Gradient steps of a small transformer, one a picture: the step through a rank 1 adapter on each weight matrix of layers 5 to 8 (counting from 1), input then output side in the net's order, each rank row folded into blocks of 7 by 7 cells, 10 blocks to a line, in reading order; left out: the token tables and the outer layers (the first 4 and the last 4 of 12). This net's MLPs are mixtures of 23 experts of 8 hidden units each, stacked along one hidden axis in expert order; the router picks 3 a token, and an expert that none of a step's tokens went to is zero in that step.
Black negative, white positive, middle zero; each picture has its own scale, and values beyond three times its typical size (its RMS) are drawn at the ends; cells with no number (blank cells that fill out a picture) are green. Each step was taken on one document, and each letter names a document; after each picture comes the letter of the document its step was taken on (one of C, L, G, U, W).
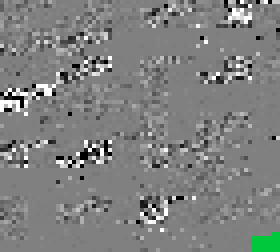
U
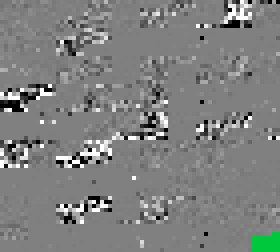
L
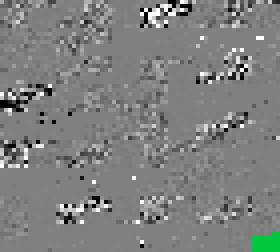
L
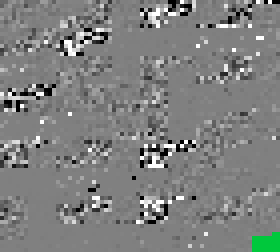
L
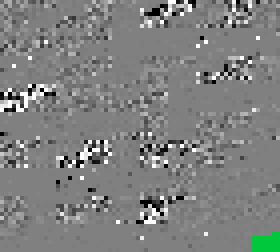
U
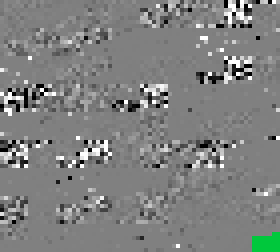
U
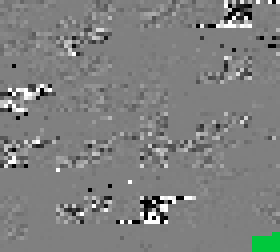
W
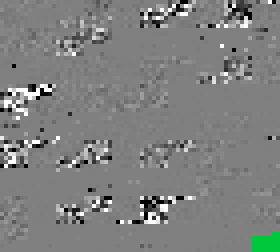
W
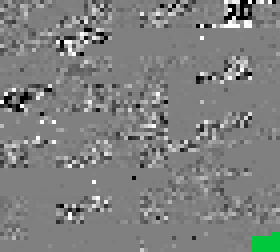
L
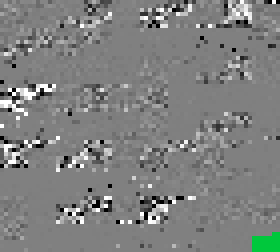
W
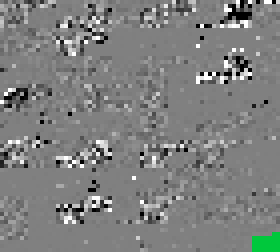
L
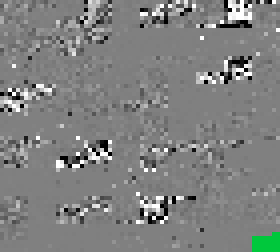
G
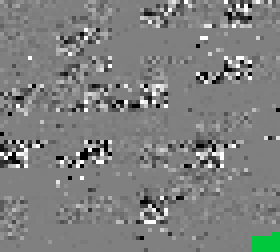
U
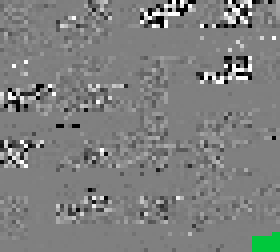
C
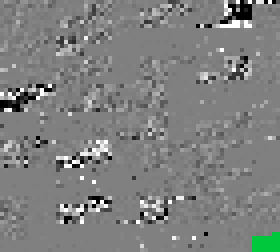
L
